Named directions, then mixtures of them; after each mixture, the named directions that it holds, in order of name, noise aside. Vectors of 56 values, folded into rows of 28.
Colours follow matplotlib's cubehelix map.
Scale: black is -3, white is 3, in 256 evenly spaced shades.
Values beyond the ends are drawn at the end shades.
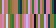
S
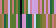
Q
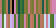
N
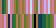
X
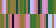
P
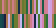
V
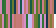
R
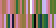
P, X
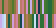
V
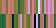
V, X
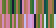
N, R, S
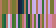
N, Q, V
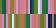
P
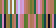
N, P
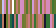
N, V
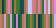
N, Q, X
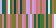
Q, R, X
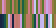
P, V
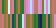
Q, X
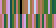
Q, R, S
